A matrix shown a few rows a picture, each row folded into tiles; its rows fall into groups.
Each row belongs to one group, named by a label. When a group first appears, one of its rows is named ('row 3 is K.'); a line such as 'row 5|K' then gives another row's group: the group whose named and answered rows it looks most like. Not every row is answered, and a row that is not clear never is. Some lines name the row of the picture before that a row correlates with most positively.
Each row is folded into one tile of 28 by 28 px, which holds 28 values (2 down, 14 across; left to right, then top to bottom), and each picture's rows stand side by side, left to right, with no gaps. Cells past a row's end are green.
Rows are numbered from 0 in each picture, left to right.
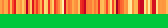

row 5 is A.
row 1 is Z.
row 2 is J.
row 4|Z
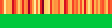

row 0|A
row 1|A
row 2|J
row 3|J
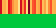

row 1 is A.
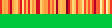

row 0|J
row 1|J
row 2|A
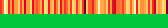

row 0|J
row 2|Z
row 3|J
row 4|J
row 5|Z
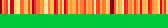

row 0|A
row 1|Z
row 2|J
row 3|Z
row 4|A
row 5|J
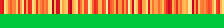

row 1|J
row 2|A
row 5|J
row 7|A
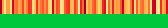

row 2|J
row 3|J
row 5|Z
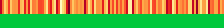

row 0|J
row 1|A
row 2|A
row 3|J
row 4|Z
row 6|J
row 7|A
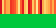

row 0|A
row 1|A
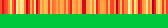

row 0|Z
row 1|J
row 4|Z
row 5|A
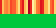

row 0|A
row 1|A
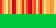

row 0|A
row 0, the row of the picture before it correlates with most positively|1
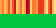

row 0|Z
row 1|A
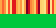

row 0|Z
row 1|J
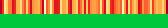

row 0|A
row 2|A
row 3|Z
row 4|Z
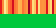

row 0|A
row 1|J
